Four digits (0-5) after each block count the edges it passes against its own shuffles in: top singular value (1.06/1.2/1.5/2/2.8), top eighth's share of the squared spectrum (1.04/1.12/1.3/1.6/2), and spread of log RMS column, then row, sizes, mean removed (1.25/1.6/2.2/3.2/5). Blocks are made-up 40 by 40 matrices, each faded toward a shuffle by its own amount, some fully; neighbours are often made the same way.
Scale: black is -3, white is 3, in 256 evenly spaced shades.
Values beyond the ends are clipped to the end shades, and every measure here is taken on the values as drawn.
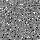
1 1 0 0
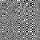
4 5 3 3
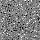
0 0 0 0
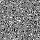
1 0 0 0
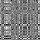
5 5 3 3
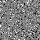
0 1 0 0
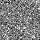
0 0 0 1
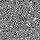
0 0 0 0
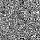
3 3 1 1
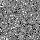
0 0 0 0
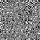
3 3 2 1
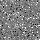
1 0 0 0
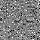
3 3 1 1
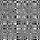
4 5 3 3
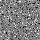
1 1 0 0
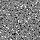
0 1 0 0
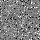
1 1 0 0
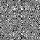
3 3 1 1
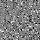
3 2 0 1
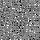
3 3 1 1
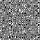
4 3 2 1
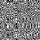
4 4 2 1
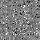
1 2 2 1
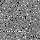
1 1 0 0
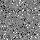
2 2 0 1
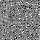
2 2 0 0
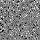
2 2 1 1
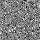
2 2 0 0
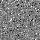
0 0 0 0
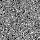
0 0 0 0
